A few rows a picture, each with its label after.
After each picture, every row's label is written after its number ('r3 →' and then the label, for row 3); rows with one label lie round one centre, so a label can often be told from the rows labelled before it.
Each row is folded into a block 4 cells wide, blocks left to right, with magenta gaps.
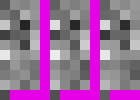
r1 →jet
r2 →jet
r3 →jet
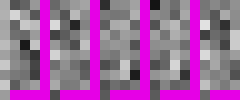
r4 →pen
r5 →jet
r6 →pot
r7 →pot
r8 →jet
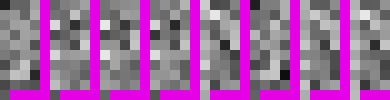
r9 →pot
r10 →jet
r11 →jet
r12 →jet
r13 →pen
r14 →pot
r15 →pen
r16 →pen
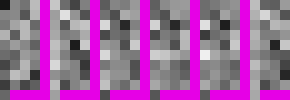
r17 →pot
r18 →pen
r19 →jet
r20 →jet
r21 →jet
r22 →pen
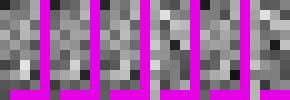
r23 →pot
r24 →pot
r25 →pot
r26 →pen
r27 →pot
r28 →pen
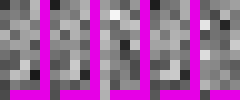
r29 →pot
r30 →pot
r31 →pen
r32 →pot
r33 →jet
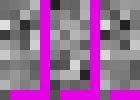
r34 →jet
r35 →pot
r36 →jet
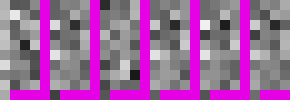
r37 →pen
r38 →jet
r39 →pot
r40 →jet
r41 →jet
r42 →jet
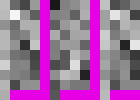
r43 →pen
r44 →pot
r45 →pen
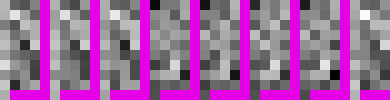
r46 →pen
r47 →pen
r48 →pen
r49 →pot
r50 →pot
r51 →pot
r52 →pot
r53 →pen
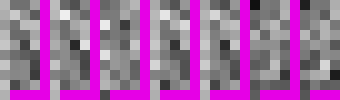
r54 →pen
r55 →pen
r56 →jet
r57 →pen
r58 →pen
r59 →pot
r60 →pot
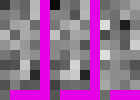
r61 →pot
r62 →pot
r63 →jet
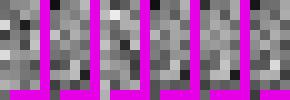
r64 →jet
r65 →pot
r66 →pen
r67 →pot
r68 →pot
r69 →pot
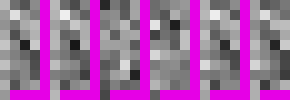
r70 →pen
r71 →pen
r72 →pot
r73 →jet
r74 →pen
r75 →pen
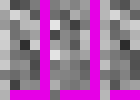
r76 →pen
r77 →jet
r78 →pen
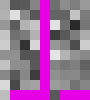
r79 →pen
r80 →jet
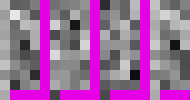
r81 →pen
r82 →jet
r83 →pot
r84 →pen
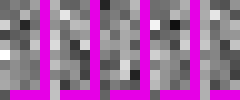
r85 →jet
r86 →pen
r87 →pot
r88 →jet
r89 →pen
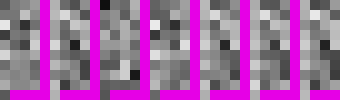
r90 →jet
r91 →pen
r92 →pot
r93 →jet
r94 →pen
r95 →pen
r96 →pen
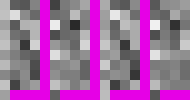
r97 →pen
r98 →jet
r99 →pen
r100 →jet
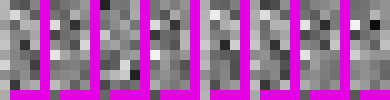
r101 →pen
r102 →jet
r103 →pot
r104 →jet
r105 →pen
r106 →pen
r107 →jet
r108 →jet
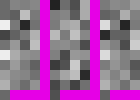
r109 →jet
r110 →pot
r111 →jet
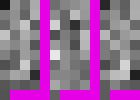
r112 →pot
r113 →jet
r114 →pot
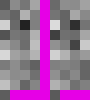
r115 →jet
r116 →jet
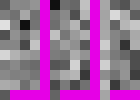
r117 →jet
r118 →pot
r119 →pen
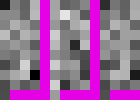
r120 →pot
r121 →pen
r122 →pot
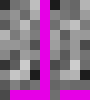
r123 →pot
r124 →pot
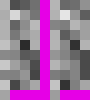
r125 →pen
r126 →pen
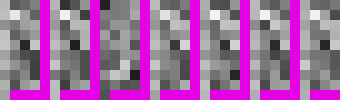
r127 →pen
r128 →pen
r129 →pot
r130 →pen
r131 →pen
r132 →pen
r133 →pen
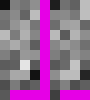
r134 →pot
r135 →pot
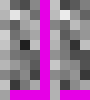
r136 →pen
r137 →pen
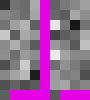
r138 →pot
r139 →jet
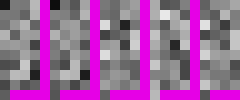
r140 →pot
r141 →pot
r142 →jet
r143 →pen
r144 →jet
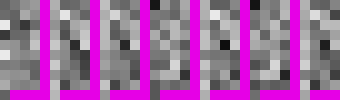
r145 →jet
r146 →pen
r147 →pen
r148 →pot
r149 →pen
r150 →pot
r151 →pen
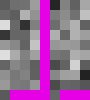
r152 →jet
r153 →pot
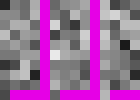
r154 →pot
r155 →jet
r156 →pen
